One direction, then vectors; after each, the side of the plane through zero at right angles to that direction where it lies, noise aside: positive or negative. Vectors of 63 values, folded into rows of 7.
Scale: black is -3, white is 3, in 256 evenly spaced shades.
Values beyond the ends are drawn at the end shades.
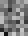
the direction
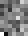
positive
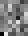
negative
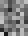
positive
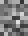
negative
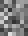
positive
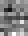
positive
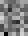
positive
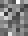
positive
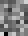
positive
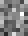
positive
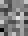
positive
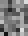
positive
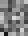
positive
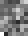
positive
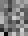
positive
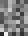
negative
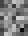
negative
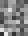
negative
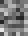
negative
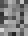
negative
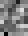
positive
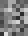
negative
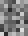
positive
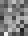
negative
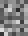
negative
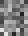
negative
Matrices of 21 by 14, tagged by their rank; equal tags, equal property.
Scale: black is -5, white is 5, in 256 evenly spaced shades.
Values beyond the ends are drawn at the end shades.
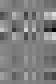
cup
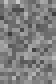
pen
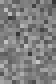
pen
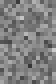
pen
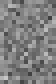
pen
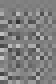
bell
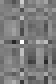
bell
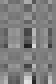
cup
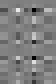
cup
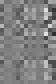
bell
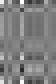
cup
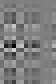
cup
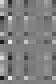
cup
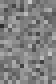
pen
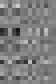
bell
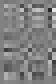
bell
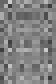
bell
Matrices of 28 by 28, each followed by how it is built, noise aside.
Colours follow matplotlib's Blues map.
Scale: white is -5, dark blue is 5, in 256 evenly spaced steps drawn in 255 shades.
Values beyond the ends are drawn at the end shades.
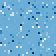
sparse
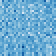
low rank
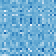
low rank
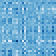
low rank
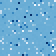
sparse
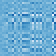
low rank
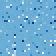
sparse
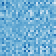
low rank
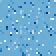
sparse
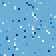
sparse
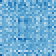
low rank
